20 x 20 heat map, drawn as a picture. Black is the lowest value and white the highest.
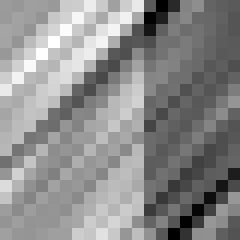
Seam: vertical, 60% of the way across, the left part higher. Grain: diagonal, up to the right. Calmest part: top right. Ninth with the highest average: top left.
